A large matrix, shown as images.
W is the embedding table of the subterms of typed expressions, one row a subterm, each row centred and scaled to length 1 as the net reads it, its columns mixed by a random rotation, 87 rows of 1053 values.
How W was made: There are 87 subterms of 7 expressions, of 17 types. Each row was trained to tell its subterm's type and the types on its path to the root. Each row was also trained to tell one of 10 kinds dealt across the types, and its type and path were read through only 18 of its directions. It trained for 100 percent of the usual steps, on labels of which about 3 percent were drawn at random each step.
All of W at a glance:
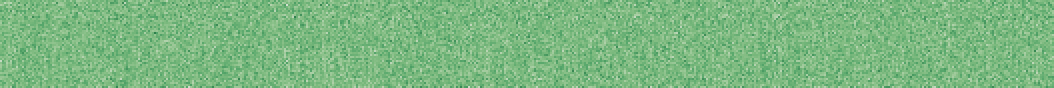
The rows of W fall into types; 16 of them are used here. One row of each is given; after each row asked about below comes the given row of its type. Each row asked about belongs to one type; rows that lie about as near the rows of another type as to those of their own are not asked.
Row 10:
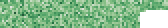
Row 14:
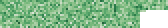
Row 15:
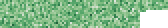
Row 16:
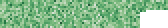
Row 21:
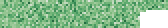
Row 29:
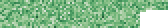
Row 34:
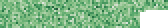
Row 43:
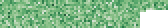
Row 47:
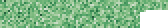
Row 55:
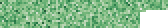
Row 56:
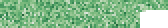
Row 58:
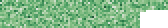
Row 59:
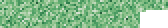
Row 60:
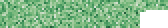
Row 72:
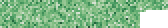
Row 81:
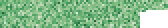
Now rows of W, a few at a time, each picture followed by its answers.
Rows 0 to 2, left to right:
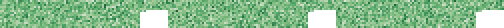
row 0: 59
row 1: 47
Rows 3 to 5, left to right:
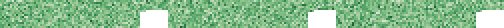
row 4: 72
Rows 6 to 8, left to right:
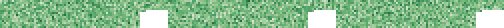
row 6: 43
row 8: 43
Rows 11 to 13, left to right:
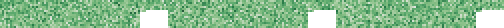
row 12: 72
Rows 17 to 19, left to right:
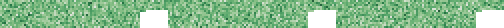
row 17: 47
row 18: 29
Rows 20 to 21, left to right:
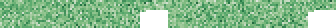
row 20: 47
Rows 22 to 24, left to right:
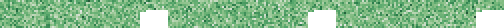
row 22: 55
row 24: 72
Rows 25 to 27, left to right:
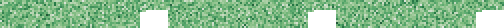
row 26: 47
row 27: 59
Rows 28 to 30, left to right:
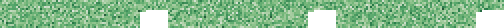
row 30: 21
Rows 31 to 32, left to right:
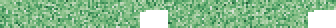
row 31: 34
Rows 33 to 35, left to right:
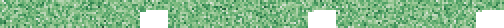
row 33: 58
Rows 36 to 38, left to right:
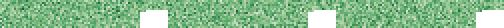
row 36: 59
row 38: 21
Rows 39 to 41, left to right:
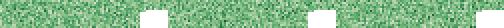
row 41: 34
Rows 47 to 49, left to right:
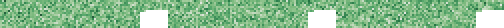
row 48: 59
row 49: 29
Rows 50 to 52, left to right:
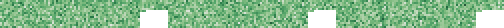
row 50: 72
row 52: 55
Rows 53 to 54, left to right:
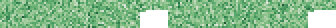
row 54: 29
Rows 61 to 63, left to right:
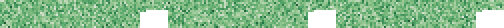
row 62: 55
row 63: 16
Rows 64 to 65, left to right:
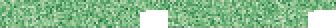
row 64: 60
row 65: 58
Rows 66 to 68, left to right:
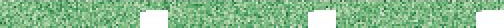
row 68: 58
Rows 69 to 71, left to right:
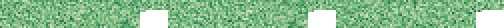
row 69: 55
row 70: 55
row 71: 81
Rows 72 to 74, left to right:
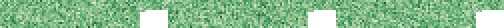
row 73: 43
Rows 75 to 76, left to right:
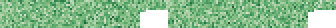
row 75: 72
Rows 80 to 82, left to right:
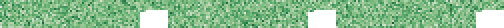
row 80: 47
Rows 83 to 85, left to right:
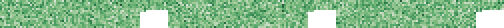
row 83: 58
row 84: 14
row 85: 58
